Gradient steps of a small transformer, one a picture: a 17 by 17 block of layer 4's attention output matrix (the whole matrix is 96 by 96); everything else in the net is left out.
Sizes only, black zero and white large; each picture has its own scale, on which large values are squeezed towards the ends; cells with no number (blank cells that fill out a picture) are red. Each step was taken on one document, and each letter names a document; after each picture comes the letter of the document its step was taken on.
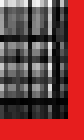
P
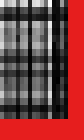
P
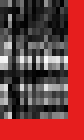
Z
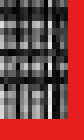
P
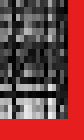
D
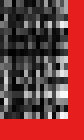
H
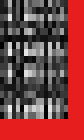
D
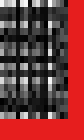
P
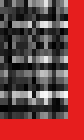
H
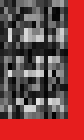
D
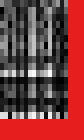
H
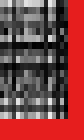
D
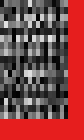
D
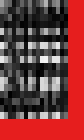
Z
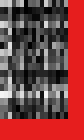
Z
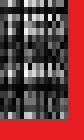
D
